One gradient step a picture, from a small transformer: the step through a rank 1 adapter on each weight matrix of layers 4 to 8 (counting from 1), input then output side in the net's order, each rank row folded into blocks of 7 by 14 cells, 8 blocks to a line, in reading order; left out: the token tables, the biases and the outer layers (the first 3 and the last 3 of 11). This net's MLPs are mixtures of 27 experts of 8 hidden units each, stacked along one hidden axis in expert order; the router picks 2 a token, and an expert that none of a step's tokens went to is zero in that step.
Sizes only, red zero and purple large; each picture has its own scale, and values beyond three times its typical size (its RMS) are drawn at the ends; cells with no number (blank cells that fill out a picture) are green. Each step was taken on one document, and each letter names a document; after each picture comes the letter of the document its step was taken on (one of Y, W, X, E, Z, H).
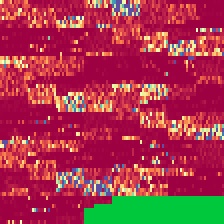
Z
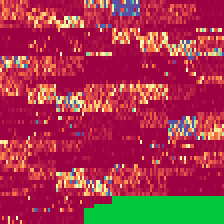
Z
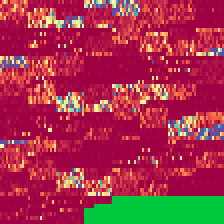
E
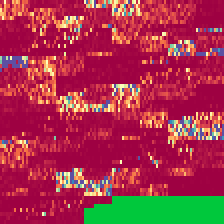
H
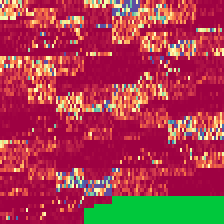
H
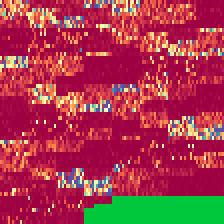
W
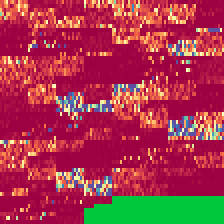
E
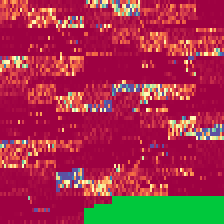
Z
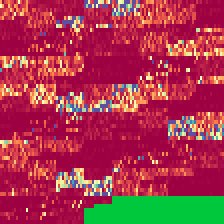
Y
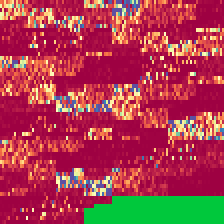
H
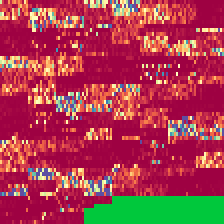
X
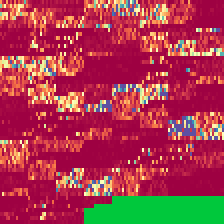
E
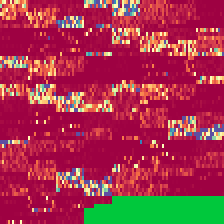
Z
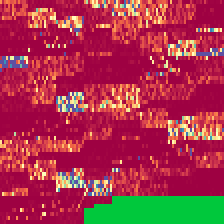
Y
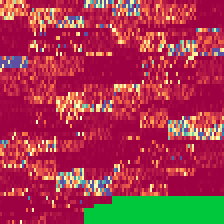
W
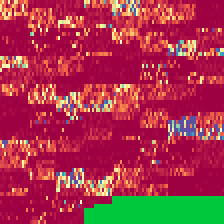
X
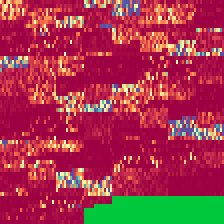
H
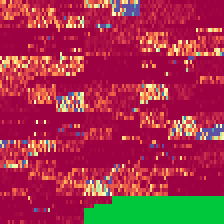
Z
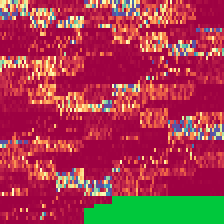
Y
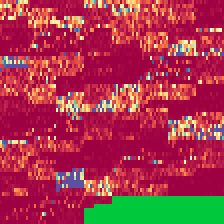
H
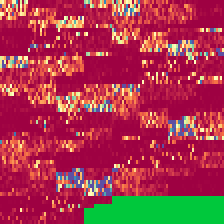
W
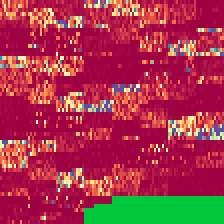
W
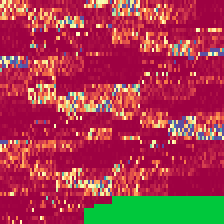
W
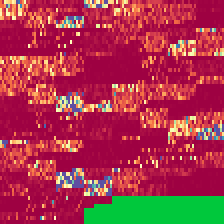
E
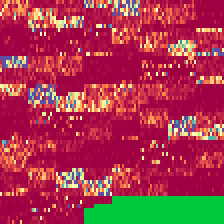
X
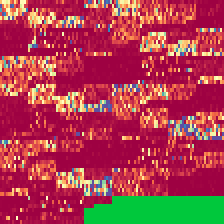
E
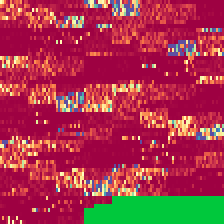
Z
